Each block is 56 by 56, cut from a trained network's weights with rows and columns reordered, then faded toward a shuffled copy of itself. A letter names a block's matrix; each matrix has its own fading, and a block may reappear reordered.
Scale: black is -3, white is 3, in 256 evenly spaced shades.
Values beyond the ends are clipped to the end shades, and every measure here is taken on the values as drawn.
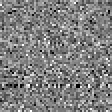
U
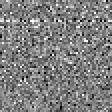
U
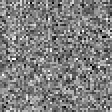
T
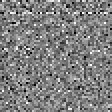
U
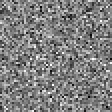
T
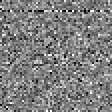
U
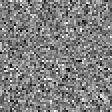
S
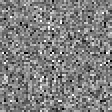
S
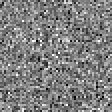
U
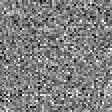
U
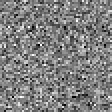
T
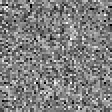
S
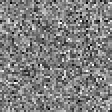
S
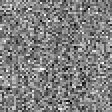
T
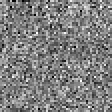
T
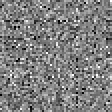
U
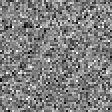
S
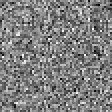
T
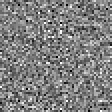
S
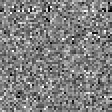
S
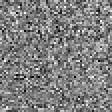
T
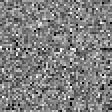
U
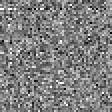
S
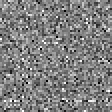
U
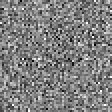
T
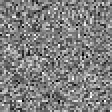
T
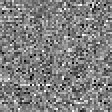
U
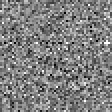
S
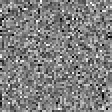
S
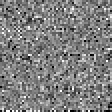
U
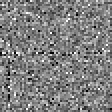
U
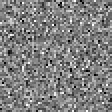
S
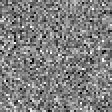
S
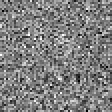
T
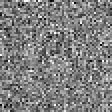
T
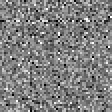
U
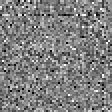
U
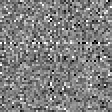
U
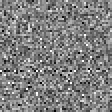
S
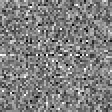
S
